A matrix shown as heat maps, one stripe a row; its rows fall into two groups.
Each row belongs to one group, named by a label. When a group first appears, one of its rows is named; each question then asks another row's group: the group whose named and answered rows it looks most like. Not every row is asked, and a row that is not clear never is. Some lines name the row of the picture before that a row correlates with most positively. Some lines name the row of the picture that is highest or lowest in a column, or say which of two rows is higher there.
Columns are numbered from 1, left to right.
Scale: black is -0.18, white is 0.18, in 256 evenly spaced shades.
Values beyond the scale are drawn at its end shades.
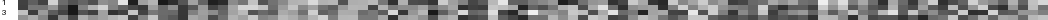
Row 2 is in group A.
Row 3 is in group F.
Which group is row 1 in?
A
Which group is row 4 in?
A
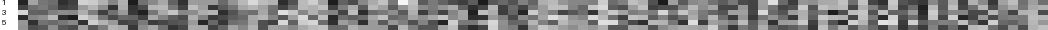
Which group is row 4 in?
A
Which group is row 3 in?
F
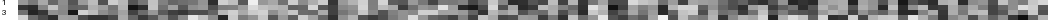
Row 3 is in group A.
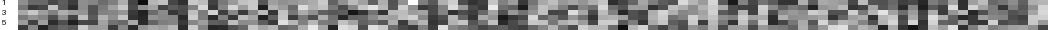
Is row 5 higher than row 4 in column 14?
No
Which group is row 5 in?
F
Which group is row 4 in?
F
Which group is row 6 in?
A
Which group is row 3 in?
F
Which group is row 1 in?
A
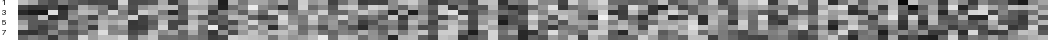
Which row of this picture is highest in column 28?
6
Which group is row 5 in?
F
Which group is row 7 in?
A
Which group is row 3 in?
A
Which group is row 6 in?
F
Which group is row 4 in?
F
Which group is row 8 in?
A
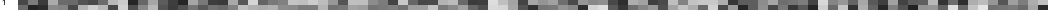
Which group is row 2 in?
A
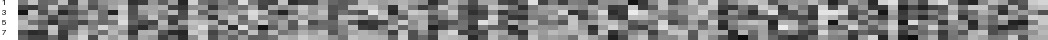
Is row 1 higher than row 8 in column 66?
No
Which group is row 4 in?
A
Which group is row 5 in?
F
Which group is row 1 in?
F
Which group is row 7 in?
A
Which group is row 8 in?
A
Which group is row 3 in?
A
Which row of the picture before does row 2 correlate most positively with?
1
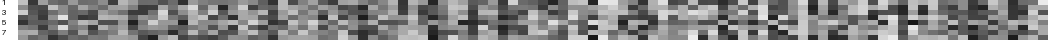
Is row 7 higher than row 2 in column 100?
Yes
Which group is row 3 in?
F
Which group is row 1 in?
F
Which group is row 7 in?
F
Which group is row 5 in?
A
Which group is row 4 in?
F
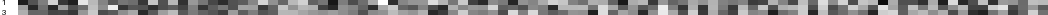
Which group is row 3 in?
F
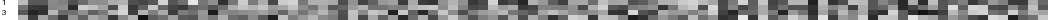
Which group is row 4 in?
F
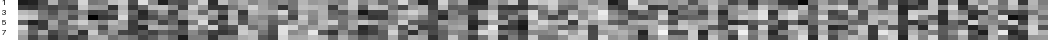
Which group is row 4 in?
F
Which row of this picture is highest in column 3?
7
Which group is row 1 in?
A
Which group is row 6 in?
F
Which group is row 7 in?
F
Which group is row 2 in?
A
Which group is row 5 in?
A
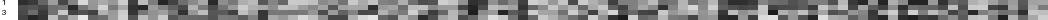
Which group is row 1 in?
A
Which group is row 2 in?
A
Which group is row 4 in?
A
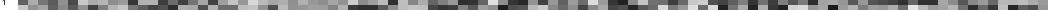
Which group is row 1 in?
A
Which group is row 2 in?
F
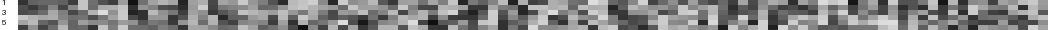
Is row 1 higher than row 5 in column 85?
No
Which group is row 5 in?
F
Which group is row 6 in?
F
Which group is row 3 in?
A
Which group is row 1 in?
A
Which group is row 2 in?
A
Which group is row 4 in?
F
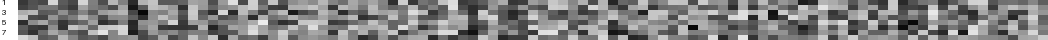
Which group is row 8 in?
F
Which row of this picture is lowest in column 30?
3
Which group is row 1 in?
A
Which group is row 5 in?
A
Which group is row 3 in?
F
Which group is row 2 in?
A
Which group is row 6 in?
A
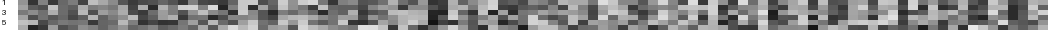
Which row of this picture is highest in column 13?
2
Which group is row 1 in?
F
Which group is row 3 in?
F
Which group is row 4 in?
F
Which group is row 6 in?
A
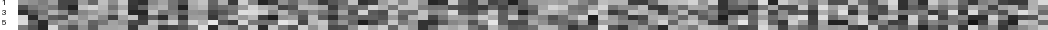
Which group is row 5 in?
F
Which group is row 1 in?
F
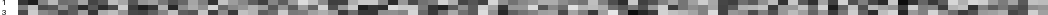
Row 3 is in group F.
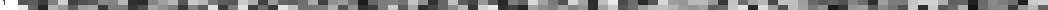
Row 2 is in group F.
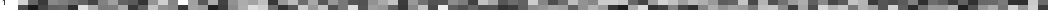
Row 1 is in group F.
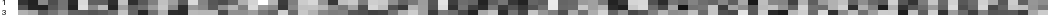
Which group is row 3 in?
F
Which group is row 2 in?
A
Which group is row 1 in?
A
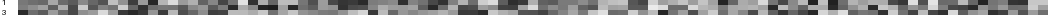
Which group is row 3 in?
A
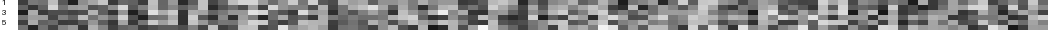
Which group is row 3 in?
A
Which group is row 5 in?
A
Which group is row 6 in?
F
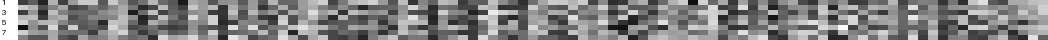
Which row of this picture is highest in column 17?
8
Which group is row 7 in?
F
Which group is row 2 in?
F
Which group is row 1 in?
A
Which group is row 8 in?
F
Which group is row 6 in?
A
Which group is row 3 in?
A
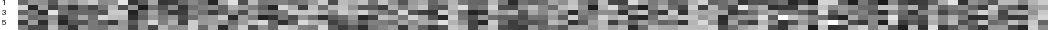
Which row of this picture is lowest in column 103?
5
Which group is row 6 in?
F
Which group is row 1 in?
A
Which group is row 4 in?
F
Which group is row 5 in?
A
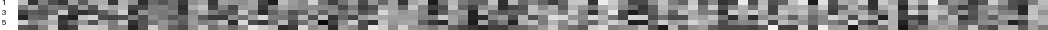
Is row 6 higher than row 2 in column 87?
No
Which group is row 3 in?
F
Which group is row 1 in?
F
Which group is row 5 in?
F
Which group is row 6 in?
A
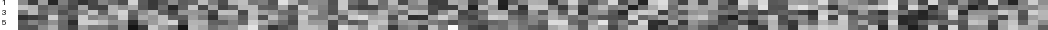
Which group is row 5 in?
A
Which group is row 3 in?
A
